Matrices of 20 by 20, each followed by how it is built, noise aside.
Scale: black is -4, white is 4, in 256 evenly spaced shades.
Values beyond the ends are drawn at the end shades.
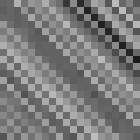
Toeplitz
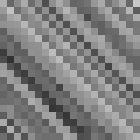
Toeplitz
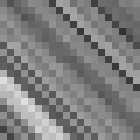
Toeplitz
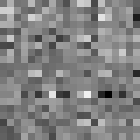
low rank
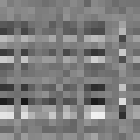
low rank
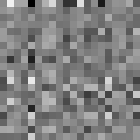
low rank
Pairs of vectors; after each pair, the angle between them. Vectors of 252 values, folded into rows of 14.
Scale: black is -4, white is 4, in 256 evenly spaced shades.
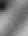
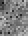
partly aligned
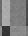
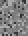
orthogonal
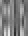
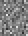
orthogonal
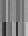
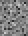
orthogonal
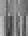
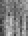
nearly opposite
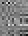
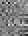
nearly parallel
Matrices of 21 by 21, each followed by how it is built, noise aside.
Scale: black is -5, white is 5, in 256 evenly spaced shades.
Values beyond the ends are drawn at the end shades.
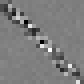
banded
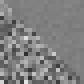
lower triangular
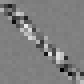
banded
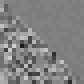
lower triangular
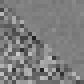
lower triangular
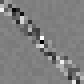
banded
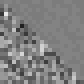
lower triangular
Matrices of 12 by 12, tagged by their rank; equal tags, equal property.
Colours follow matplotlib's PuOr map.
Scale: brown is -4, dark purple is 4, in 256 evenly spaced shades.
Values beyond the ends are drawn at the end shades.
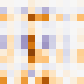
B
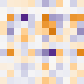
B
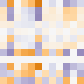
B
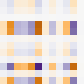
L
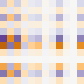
L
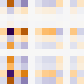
L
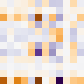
B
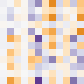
B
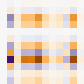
L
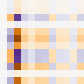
L
